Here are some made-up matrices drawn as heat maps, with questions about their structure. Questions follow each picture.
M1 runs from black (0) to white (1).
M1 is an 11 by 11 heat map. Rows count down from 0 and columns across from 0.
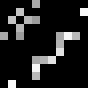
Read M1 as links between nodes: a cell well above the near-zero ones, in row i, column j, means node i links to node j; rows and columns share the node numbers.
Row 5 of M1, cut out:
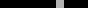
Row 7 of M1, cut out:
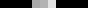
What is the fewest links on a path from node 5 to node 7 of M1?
1
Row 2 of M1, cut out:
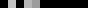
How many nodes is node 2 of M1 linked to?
3
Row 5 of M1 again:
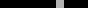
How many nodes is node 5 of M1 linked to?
1
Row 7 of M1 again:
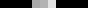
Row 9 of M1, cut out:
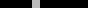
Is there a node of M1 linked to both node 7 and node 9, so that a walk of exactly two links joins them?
yes
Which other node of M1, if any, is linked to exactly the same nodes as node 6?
node 5
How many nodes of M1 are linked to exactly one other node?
7
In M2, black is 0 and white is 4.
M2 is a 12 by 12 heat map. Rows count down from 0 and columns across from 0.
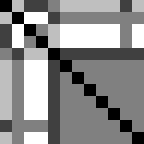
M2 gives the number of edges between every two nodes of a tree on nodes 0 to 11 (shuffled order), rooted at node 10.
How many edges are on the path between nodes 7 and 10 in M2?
2
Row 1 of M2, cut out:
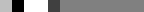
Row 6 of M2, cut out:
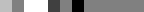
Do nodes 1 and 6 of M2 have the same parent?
yes
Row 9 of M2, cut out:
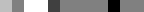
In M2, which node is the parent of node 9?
4
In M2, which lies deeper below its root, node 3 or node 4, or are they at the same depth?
node 3
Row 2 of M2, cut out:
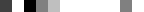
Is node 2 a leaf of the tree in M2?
yes
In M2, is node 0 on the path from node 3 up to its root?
yes
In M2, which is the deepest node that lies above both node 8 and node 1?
4
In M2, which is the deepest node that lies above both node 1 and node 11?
4
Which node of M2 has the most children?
4
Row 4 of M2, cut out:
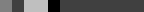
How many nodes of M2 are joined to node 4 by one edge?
8
